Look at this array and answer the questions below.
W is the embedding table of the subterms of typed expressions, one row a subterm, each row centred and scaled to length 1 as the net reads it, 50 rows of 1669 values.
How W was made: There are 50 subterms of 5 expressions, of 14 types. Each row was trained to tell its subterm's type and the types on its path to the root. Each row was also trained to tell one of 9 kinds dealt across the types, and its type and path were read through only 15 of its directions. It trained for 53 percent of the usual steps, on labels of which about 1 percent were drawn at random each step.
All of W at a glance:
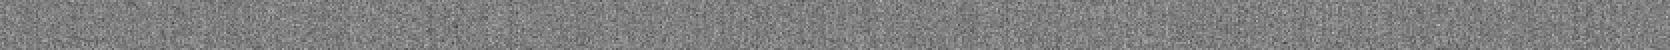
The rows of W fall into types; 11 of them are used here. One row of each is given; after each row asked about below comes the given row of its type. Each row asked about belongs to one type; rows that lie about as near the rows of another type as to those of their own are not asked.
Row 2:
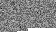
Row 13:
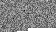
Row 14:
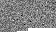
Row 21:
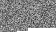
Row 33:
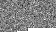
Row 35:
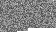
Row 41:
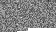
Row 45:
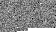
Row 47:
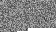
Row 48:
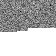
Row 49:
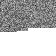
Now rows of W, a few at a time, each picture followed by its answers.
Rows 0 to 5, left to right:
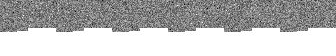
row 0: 47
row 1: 49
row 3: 21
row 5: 41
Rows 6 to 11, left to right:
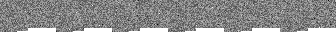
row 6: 35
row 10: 14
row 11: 48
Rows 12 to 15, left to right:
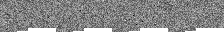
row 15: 35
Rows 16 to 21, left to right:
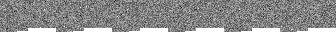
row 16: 14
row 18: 41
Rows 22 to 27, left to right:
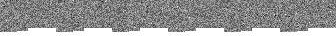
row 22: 2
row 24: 21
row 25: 2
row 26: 33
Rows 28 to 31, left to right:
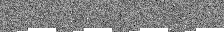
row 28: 21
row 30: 21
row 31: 14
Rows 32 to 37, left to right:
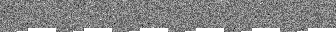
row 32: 14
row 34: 48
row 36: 2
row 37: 45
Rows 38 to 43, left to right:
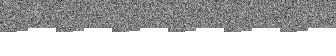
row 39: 41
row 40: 41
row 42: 47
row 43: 49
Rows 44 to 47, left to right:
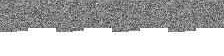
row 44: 47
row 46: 45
